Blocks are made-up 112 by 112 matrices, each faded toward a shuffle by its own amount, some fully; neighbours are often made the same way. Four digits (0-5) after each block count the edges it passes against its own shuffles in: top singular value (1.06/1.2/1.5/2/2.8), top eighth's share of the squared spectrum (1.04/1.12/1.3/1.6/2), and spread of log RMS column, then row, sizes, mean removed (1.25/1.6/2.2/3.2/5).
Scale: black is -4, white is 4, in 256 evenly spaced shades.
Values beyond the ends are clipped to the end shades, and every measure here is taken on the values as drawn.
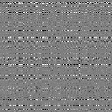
5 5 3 4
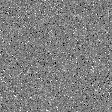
0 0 0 0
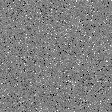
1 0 0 0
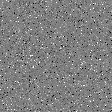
2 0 0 0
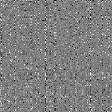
5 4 3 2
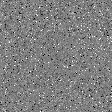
2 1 0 0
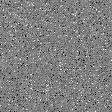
2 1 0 0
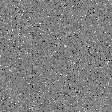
0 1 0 0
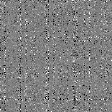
2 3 3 3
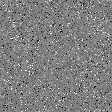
0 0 0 0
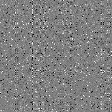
4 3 2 1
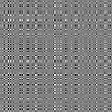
5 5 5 5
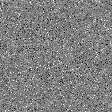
3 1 0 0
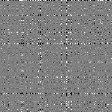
4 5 3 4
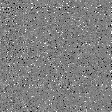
3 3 1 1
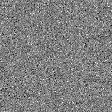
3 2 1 1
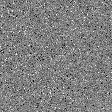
0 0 0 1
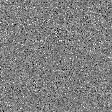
1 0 0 2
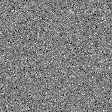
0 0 0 1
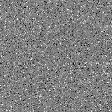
3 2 0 1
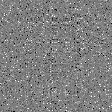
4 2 1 1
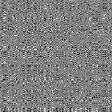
5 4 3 3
